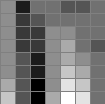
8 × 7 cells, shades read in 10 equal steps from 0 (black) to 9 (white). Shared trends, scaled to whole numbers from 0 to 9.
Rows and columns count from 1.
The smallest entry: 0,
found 2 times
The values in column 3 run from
0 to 4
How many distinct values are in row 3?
3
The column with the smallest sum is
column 3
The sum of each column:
43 19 13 39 48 41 31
